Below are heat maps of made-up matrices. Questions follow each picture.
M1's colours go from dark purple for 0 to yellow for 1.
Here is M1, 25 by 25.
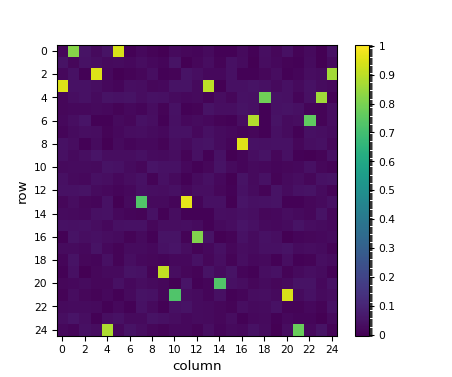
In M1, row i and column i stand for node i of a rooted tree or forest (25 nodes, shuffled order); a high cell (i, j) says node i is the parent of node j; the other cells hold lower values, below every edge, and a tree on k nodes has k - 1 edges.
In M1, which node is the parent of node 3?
2
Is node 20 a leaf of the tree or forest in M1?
no
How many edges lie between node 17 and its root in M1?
1
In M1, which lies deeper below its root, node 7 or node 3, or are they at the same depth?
node 7
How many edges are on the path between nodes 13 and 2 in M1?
2
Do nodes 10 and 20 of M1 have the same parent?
yes
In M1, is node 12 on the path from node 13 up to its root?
no
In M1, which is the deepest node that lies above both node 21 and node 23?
24
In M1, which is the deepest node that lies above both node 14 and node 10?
21
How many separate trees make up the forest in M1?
5
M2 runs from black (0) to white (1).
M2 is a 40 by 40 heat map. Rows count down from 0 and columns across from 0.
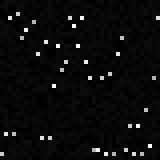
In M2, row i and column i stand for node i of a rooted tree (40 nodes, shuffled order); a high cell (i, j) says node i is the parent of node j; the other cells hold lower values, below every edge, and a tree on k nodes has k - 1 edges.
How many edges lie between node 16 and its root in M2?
17
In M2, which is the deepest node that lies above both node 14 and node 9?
11
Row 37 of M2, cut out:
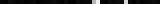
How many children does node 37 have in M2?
3
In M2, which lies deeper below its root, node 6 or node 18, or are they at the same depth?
node 18
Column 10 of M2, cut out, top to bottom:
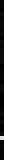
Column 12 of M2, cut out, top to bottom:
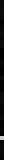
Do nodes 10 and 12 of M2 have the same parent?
yes
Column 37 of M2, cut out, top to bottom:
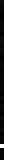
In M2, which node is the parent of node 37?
36
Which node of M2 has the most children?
38
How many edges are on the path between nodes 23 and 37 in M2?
1
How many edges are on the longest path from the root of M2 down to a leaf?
21
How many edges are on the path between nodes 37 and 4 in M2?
9
